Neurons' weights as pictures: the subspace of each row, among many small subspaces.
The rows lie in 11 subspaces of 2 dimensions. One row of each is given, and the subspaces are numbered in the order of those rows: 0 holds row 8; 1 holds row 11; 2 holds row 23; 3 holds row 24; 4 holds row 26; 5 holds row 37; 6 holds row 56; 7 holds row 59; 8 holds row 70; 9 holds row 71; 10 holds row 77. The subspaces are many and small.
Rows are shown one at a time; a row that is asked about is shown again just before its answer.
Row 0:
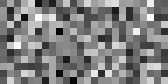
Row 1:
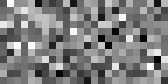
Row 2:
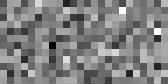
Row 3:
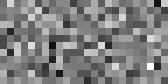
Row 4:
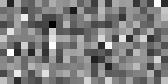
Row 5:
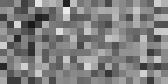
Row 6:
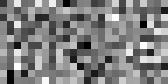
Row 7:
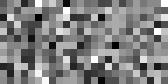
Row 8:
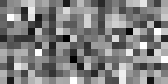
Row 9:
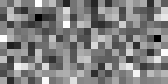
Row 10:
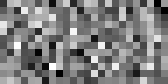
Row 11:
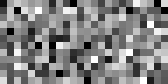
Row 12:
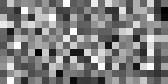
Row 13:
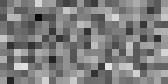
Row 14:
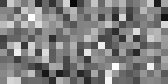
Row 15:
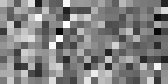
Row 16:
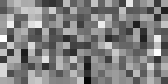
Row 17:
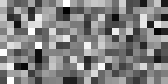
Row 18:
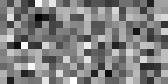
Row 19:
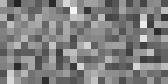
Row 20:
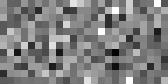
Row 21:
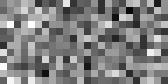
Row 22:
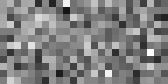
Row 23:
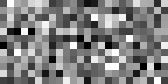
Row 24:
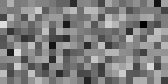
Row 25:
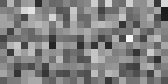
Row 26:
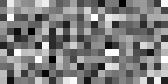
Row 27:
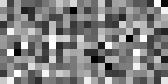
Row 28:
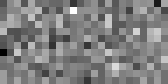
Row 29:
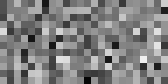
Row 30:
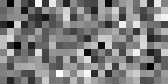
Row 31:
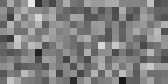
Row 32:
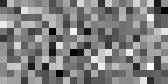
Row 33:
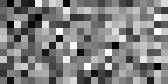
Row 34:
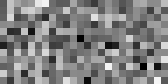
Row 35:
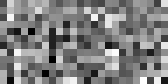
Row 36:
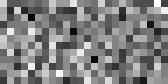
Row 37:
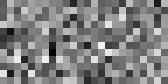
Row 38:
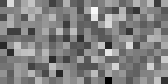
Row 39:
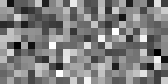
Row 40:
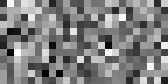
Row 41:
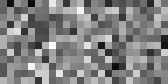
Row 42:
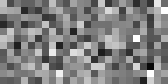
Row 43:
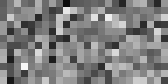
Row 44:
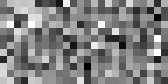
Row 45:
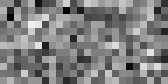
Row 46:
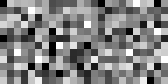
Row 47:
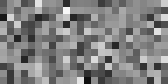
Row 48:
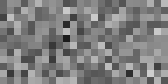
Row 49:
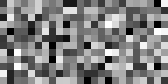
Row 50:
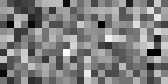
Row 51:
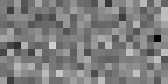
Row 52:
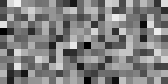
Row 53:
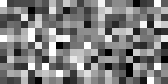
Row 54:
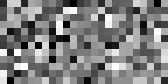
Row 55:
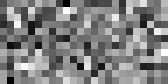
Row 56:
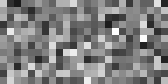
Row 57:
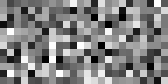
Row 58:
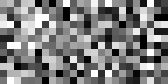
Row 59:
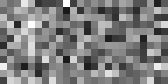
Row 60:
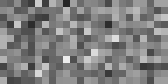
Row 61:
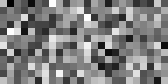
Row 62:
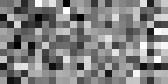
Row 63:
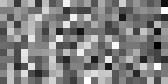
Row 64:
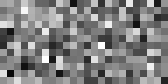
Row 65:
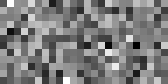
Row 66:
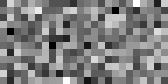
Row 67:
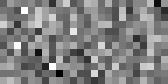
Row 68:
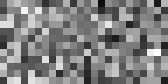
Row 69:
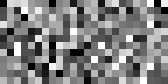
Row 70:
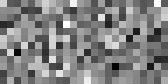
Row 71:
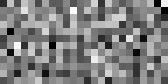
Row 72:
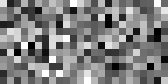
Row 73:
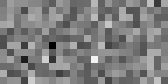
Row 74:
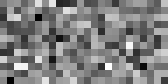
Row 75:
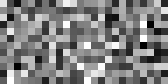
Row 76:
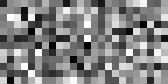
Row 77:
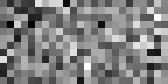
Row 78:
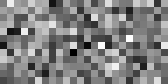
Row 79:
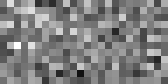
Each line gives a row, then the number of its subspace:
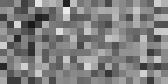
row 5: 7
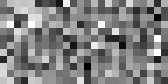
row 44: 10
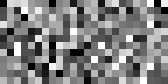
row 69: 1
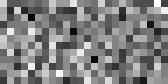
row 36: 1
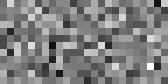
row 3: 3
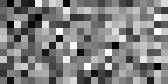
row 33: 10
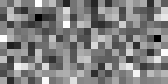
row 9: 9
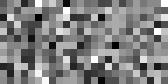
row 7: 7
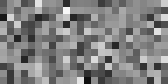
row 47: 7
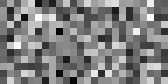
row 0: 4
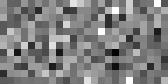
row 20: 8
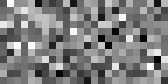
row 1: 6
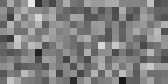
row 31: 4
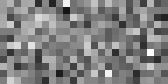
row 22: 3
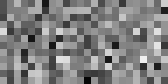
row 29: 10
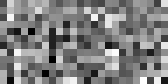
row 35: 4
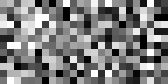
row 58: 3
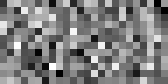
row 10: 1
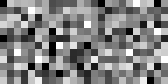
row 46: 0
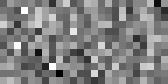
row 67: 1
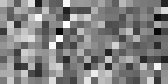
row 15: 10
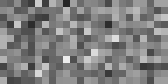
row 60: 7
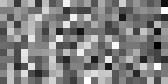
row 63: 10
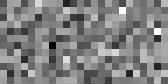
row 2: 5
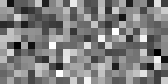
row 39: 6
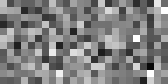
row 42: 0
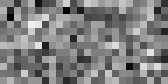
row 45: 2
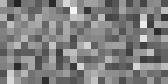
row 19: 6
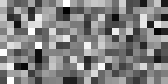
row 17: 1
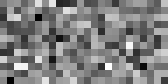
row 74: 9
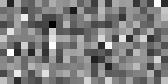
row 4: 9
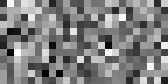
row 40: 4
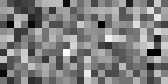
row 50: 10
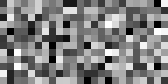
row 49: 3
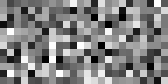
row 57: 5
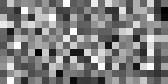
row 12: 0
